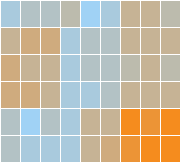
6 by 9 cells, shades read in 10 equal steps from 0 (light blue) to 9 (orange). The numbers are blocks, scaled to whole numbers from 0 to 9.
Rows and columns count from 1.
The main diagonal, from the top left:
1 5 4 1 4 5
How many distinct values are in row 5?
6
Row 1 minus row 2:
-3 -3 -3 2 -2 -1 0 0 -1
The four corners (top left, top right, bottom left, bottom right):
1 3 2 9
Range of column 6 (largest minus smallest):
4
